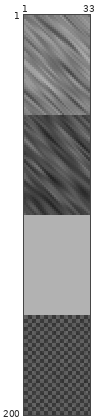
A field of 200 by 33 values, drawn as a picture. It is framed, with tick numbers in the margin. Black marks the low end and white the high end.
The table splits into 4 rows of 1 panel. Panel 1,1: middling, slanting down to the right. Panel 2,1: low, slanting down to the right. Panel 3,1: high, flat. Panel 4,1: low, checkered.
